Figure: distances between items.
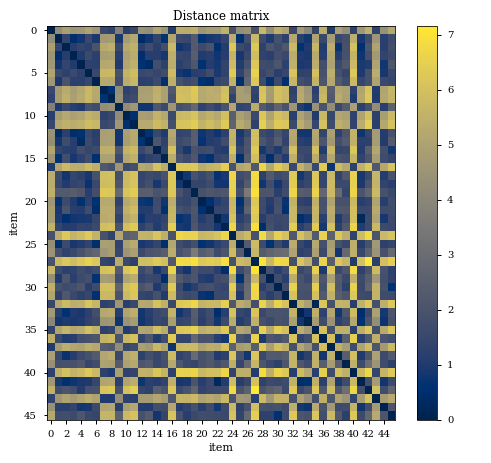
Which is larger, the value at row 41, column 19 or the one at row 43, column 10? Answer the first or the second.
the first
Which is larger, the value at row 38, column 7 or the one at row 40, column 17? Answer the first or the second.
the second
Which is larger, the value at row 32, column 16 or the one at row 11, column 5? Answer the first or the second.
the second
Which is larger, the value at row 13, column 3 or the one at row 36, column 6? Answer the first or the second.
the second
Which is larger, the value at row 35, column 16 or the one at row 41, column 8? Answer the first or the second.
the second
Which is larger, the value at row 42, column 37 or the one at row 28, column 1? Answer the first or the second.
the first
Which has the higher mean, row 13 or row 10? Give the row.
10
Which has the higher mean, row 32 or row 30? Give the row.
32
